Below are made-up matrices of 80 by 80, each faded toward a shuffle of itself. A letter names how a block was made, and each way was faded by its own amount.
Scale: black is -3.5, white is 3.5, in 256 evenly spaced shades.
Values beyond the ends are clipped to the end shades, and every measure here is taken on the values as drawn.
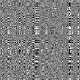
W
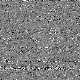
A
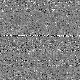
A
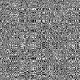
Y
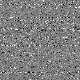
A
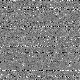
A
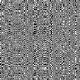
W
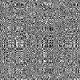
Y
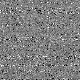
A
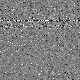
A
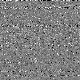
A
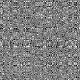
Y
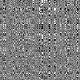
W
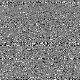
A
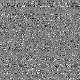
A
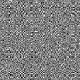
Y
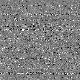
A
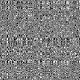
Y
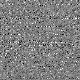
A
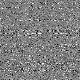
A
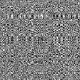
Y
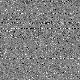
A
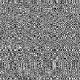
Y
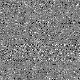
A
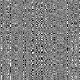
W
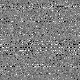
A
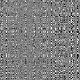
W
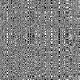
W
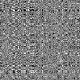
Y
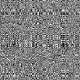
Y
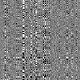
W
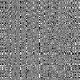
W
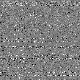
A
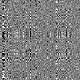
W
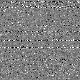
A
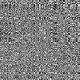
Y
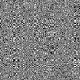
Y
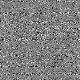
A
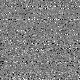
A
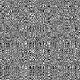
Y
